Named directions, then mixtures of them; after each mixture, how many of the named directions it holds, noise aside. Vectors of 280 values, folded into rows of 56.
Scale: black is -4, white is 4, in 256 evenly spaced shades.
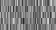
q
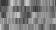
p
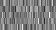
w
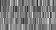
three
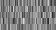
one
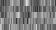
one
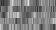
one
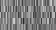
one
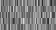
one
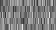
three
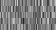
one
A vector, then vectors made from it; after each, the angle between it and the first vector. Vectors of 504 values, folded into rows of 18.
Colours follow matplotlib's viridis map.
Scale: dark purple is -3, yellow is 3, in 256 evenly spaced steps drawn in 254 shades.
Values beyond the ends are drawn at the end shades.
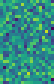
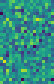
partly aligned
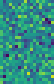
partly aligned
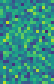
nearly opposite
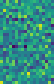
partly aligned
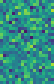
partly aligned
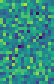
orthogonal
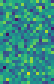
nearly parallel
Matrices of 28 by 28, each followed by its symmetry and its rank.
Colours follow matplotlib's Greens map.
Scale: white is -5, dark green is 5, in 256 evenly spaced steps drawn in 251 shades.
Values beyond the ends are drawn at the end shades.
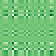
neither, rank one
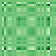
symmetric, rank one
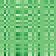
neither, rank one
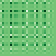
symmetric, rank one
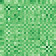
symmetric, rank three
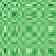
symmetric, rank two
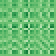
symmetric, rank two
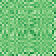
symmetric, rank two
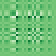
symmetric, rank one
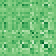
symmetric, rank three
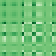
symmetric, rank one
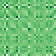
symmetric, rank three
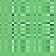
neither, rank one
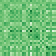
symmetric, rank three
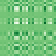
neither, rank one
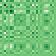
symmetric, rank two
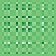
symmetric, rank one
